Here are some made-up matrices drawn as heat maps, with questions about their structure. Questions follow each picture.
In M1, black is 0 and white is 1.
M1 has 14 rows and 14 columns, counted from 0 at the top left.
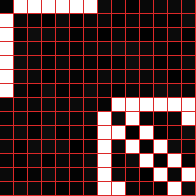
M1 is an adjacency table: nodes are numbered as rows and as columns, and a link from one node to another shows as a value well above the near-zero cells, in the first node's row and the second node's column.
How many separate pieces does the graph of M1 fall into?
2
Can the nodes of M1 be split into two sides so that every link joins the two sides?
no
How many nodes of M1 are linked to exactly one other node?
6
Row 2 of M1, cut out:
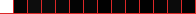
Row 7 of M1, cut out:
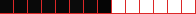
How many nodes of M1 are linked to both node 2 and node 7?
0
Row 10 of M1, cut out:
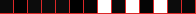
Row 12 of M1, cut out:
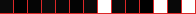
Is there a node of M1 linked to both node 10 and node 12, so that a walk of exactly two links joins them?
yes
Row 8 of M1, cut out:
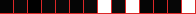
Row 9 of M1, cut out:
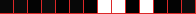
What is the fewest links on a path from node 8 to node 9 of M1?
1
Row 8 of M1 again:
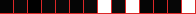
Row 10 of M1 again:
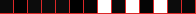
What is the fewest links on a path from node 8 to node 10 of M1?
2
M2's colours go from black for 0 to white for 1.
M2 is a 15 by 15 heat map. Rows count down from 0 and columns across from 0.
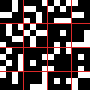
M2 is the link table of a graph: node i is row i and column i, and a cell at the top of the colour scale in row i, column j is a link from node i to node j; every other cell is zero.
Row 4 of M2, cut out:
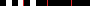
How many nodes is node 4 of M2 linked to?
3
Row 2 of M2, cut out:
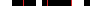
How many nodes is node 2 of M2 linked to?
5
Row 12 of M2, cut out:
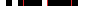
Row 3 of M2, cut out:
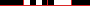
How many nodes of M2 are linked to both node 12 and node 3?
0
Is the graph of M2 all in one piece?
yes
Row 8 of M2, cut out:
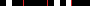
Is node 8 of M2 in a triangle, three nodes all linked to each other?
no
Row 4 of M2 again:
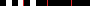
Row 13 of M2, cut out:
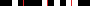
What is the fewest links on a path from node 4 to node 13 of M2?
3
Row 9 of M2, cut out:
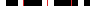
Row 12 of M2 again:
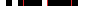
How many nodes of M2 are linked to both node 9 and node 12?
3
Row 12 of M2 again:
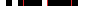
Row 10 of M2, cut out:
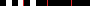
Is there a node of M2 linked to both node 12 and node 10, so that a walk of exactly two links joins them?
no
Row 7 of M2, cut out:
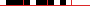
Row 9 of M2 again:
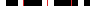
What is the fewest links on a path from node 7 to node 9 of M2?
1
